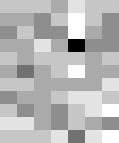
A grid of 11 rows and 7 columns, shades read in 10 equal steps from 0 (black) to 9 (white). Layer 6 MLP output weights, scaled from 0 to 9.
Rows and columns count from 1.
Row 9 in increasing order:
5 5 6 7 7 8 9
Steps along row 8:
up same up up same down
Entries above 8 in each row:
0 1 1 0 0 1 0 0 1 0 1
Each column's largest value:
8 8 8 8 9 8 9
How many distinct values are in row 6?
4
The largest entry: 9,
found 5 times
